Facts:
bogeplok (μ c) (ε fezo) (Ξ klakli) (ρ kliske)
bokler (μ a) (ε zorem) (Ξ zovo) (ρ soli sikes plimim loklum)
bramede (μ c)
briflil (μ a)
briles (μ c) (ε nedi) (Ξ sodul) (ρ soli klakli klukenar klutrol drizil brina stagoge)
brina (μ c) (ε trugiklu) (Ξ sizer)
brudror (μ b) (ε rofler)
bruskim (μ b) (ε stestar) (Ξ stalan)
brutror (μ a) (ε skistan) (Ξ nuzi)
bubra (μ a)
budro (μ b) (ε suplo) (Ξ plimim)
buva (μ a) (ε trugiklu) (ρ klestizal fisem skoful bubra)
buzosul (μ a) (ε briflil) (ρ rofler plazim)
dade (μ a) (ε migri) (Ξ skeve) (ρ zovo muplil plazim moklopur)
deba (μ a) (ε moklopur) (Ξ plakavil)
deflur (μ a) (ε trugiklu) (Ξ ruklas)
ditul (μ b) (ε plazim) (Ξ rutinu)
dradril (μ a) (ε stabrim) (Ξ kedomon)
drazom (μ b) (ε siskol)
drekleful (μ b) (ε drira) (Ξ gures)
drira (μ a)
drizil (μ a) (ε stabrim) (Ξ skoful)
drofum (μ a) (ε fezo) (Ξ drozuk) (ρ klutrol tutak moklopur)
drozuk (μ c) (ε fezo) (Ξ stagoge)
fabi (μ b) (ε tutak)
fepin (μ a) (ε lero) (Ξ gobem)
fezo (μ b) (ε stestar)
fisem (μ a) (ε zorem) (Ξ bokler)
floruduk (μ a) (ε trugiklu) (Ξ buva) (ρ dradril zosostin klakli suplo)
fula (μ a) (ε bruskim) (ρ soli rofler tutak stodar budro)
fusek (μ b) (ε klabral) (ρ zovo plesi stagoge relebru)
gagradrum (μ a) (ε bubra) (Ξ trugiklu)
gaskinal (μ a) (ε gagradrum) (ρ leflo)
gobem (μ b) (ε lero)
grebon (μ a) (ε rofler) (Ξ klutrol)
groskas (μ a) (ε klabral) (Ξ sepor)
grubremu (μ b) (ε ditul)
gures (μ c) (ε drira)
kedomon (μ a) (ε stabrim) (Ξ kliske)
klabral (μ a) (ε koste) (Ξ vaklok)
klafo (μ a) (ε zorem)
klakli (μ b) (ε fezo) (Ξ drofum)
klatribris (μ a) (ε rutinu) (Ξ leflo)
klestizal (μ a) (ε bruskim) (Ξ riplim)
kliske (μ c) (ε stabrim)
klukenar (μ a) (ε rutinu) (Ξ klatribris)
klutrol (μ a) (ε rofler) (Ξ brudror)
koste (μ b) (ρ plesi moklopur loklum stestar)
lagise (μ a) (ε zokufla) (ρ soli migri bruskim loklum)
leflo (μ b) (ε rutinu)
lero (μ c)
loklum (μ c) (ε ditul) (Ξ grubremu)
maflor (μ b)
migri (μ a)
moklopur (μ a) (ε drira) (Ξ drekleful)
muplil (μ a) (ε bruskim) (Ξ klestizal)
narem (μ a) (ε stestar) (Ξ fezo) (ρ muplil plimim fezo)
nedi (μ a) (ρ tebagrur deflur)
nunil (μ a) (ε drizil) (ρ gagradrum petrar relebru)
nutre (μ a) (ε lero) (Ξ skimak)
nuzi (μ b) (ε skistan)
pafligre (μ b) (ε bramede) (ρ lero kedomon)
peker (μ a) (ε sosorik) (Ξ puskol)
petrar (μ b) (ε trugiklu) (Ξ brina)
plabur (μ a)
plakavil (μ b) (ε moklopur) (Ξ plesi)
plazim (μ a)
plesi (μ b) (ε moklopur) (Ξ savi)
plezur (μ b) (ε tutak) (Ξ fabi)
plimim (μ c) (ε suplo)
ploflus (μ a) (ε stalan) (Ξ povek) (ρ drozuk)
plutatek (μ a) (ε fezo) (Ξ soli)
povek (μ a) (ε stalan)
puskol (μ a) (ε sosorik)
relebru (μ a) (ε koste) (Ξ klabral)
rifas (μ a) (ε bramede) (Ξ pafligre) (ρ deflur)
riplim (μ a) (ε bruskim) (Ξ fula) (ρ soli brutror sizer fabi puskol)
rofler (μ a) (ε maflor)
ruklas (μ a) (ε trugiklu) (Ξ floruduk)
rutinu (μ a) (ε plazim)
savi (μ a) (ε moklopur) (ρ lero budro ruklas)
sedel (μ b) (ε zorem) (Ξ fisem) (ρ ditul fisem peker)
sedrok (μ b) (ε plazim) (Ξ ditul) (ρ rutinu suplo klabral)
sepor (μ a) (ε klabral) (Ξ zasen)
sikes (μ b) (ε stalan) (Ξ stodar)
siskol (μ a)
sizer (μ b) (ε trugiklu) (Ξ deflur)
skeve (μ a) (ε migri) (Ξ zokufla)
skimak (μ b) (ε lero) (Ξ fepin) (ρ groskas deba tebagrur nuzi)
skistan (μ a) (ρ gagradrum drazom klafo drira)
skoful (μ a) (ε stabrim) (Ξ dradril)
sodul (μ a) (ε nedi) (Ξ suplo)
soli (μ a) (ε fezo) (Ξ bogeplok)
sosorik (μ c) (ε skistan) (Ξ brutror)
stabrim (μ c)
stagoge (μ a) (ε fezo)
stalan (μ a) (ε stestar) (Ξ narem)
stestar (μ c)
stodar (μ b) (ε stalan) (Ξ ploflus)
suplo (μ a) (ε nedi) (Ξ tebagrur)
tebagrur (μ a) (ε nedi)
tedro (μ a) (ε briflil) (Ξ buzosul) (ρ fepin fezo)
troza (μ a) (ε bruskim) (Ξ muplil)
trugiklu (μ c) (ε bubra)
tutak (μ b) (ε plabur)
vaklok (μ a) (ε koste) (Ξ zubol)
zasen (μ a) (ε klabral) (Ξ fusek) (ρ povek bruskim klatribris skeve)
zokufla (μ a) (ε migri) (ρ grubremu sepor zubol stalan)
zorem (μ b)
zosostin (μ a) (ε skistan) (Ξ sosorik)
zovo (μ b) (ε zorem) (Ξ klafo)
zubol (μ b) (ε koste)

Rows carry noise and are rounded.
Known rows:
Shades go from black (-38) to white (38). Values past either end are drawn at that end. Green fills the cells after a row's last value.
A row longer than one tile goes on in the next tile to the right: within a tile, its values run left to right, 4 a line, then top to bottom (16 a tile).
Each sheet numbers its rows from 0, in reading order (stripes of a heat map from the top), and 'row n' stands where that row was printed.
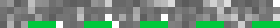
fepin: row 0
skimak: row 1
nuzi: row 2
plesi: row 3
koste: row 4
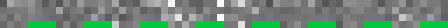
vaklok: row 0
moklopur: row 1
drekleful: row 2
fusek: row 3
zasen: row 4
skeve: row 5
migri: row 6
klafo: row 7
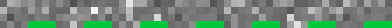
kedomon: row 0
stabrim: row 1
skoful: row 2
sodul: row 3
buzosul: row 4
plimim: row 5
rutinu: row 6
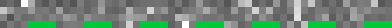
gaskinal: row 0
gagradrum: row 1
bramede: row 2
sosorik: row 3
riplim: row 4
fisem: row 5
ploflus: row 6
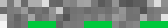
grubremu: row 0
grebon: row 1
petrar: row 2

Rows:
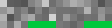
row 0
sedrok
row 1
povek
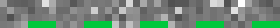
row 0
budro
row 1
gures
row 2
ditul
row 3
sizer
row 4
buva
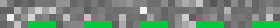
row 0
stestar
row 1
relebru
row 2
narem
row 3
peker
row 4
drizil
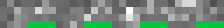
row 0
lero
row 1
brina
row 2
drozuk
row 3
zokufla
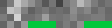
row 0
bubra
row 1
plutatek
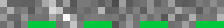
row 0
tutak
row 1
skistan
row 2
klabral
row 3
maflor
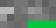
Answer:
floruduk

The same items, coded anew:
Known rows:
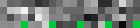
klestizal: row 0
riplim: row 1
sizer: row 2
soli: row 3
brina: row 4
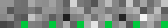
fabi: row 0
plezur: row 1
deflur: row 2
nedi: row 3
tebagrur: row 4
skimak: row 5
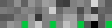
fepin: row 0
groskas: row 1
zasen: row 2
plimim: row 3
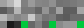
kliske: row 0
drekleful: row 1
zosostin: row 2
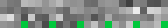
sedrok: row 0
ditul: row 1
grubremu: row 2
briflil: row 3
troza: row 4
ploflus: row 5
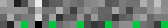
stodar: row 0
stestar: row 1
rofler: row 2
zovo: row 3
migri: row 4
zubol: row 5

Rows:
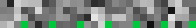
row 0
buva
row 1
fezo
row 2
petrar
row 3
fula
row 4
pafligre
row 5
klakli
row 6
bogeplok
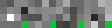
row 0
fusek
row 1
kedomon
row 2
tutak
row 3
bubra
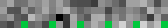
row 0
budro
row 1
brudror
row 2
stagoge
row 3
savi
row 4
gaskinal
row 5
plutatek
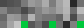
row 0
buzosul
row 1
leflo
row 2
bruskim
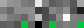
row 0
drazom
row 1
loklum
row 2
koste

